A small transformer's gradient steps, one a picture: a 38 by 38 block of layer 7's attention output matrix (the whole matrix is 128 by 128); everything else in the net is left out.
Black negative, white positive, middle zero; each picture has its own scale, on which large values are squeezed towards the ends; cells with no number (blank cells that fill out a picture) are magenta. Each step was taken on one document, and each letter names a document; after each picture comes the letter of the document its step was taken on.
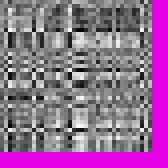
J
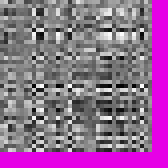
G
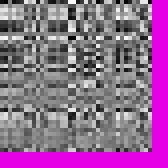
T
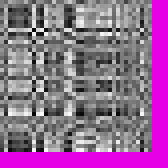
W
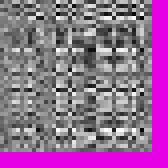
G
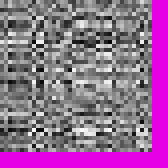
W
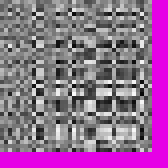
G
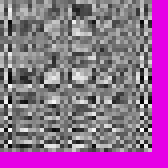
J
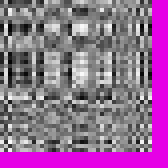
J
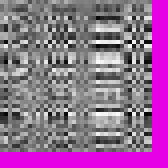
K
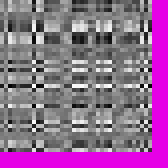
W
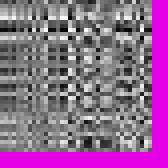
T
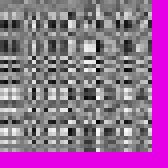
T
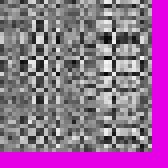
G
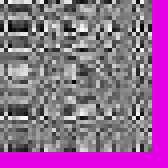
J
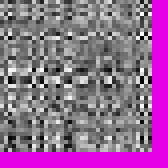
J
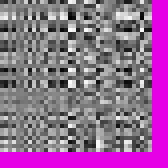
T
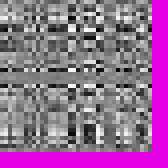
T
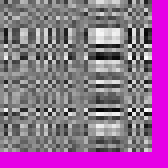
K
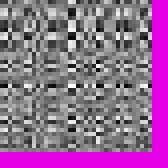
T
